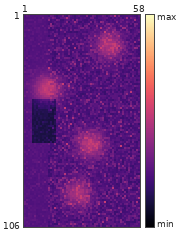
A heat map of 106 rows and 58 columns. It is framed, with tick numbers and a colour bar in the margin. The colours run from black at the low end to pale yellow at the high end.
Slope: none. Odd patch: lower, in the middle left. Seam: vertical, 20% of the way across, the left part calmer. Bumps: four. Histogram: skewed, a long tail of high values.
